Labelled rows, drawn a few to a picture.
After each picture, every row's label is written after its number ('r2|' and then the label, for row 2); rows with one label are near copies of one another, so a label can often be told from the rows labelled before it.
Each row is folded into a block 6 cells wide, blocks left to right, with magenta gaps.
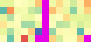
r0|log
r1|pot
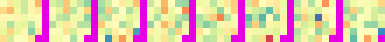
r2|pot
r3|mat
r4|log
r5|mat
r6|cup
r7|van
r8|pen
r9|log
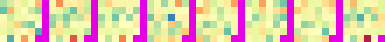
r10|log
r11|van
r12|van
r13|pen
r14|pot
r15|mat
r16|pot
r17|van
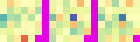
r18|van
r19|pen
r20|pen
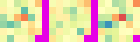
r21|cup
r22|pot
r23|cup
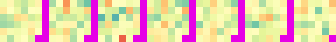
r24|cup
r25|mat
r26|van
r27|mat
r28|mat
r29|cup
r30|pot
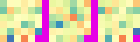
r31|log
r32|cup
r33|log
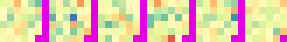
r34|mat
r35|pen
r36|cup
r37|van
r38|mat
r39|pot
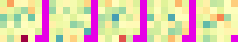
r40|van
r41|log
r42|van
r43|pen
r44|cup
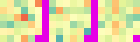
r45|cup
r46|log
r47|mat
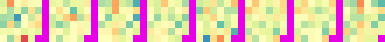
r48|van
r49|cup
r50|mat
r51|mat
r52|log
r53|pot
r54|pot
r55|mat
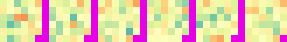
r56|cup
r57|pen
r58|pot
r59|mat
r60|van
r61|pot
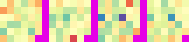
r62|pot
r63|van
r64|pen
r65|pen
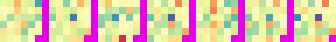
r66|mat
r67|pen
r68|van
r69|pen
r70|mat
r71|pen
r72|pen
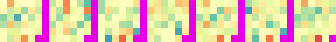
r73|van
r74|mat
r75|log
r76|pot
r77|van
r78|log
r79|van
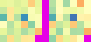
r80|pen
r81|pen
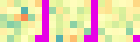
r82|cup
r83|log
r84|pot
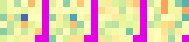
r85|pen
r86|pen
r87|pot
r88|mat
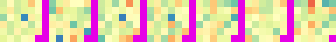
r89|pen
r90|log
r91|pen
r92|pen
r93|mat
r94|pot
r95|mat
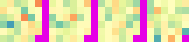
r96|cup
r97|cup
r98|mat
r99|log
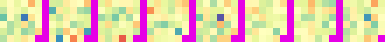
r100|pen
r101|log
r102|van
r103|pot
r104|pen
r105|pot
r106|mat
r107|pen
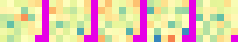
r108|cup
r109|pot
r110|pot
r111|log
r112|pen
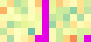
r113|pot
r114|van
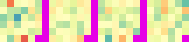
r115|van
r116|pot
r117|log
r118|mat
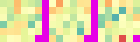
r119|mat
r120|pot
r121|van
